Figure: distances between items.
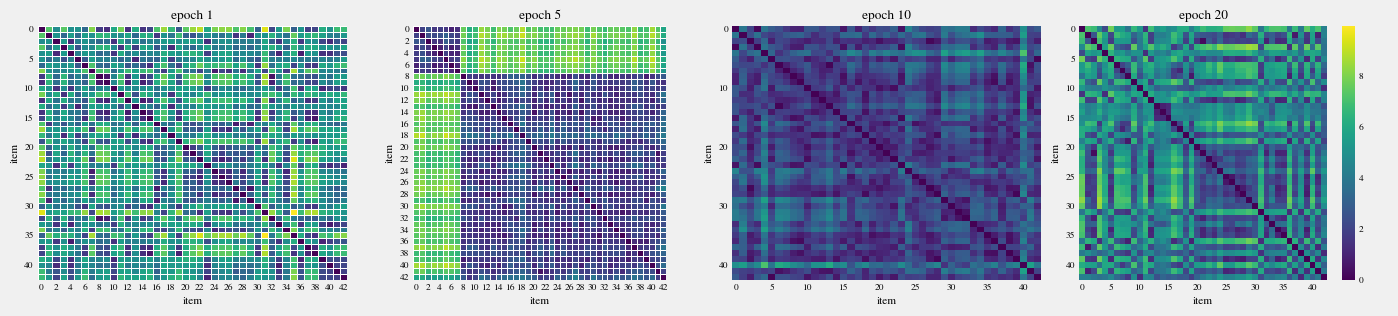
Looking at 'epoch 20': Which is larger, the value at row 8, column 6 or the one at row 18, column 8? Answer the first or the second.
the second
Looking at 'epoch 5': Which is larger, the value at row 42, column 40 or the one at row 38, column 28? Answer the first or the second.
the first
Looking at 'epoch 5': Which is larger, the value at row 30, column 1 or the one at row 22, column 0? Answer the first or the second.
the first
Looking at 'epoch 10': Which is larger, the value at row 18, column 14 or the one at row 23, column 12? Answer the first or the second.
the second
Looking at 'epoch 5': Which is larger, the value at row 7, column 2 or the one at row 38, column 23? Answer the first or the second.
the second
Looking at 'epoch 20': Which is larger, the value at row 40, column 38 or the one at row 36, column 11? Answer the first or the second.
the second
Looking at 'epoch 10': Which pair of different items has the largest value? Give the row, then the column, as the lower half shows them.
40, 4
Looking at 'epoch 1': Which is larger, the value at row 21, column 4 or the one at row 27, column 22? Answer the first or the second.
the first
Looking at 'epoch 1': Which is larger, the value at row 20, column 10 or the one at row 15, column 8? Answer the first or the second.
the first
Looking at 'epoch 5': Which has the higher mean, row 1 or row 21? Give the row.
1
